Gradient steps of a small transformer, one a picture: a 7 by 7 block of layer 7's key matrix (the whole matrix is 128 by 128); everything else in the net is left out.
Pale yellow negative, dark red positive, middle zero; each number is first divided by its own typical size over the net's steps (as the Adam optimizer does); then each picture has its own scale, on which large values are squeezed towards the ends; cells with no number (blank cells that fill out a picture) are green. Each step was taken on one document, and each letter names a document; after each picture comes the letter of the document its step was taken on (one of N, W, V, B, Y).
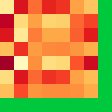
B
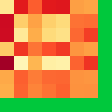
B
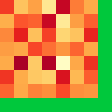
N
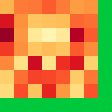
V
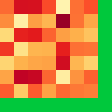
N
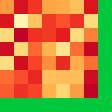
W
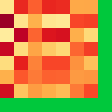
B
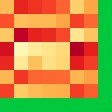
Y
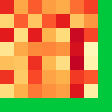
W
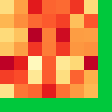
V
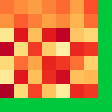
W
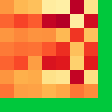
N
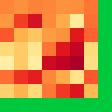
Y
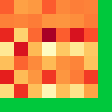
W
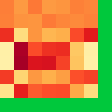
Y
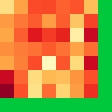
V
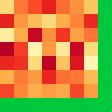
V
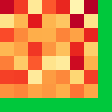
N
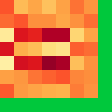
B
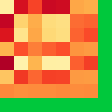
B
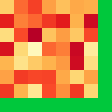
Y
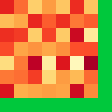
V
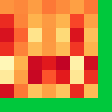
V
